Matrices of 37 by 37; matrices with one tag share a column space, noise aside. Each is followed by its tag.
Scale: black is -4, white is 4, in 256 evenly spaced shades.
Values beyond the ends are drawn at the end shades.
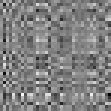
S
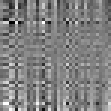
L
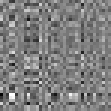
S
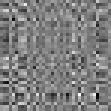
S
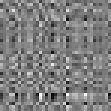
S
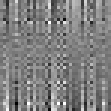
L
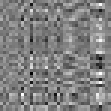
S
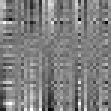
L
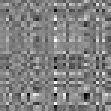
S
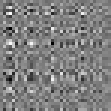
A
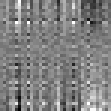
L
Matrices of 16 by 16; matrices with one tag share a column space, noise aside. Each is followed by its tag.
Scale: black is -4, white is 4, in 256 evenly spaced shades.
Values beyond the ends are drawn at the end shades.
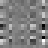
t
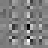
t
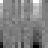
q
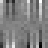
q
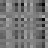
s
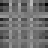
s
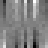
q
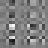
t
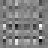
t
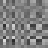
t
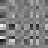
t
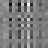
s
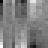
q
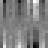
q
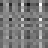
s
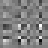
t
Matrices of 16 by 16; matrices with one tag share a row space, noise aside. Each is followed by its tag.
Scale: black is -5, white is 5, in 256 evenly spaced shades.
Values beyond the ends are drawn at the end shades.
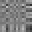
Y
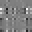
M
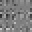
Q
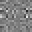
M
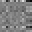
Y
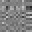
Y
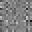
M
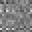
Q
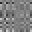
Q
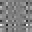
M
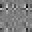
M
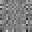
M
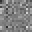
M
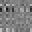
Q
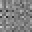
Q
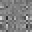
M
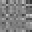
Y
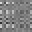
Q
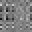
Q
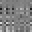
Q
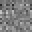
Q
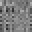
Q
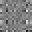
M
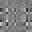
M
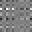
Q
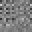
Q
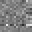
Y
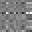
Y
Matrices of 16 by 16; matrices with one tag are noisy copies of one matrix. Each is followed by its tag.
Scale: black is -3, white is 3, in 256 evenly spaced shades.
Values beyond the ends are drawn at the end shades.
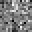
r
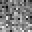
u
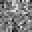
r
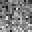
u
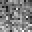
u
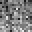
u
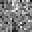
r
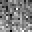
u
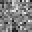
r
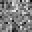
r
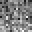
u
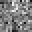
r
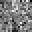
r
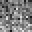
u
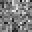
r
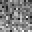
u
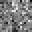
r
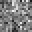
r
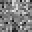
r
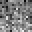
u
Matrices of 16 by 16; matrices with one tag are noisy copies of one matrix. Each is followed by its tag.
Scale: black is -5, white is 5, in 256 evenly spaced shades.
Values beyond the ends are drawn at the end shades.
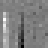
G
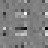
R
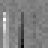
G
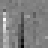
G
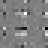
R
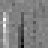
G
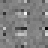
R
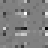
R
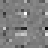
R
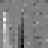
G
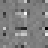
R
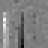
G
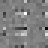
R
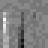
G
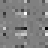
R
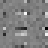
R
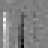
G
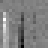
G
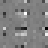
R
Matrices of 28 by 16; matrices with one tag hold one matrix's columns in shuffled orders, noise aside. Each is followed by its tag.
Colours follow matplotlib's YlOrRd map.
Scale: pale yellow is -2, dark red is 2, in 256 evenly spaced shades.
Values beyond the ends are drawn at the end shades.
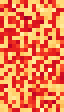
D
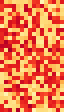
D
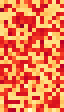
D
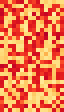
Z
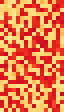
D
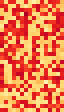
Z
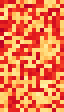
Z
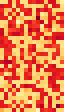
Z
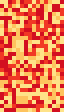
Z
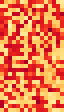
Z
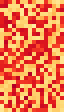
D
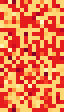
D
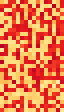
Z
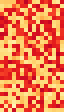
Z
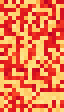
Z
